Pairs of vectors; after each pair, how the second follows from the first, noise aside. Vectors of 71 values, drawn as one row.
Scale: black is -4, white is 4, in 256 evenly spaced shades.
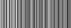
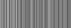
shrunk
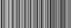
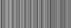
shrunk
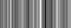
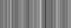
shrunk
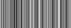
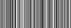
shuffled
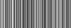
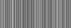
shrunk
